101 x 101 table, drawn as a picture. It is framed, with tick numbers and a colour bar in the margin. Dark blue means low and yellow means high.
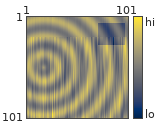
In the top right lies a patch that is lower than the rest. The top right is the ninth with the lowest average. Rings spread out from the middle left. A horizontal seam about 20% of the way down splits the table, and the top part is calmer.
